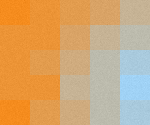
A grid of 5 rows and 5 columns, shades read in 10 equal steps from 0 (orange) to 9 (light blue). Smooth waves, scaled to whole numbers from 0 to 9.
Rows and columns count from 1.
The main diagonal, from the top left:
0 1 4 6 8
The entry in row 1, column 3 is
2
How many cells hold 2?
3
